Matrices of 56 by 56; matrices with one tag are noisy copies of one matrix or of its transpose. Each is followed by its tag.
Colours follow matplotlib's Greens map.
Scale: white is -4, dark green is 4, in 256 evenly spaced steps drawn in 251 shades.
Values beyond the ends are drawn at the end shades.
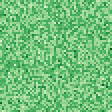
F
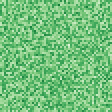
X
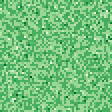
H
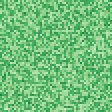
H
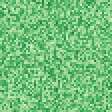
F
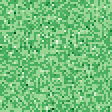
F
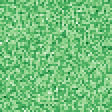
H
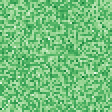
F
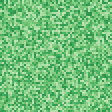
H
